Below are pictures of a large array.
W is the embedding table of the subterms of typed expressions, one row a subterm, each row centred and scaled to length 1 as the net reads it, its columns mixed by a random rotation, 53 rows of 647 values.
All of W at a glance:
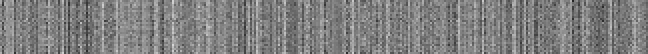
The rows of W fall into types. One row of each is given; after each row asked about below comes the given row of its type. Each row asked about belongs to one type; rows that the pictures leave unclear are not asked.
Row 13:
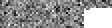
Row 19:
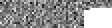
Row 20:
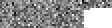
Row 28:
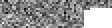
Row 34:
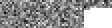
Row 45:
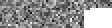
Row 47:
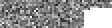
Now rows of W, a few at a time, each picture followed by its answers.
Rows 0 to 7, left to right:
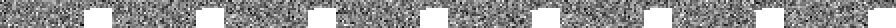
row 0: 13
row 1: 19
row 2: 28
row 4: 20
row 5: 28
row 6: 20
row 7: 13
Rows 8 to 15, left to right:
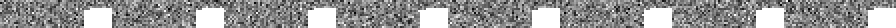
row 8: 19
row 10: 19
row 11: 20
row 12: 28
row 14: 45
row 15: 28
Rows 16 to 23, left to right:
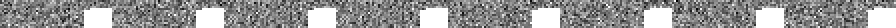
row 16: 13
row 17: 45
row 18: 19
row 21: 34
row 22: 28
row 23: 47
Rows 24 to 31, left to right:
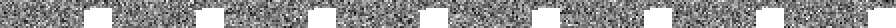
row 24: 34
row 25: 20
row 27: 20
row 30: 34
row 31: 47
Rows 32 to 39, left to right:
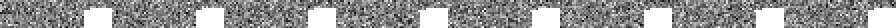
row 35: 20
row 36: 47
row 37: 13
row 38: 20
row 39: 45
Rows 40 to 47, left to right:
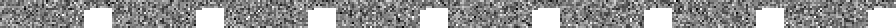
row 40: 45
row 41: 19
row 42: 47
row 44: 13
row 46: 28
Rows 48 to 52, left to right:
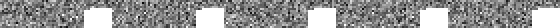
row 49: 19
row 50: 28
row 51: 13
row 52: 19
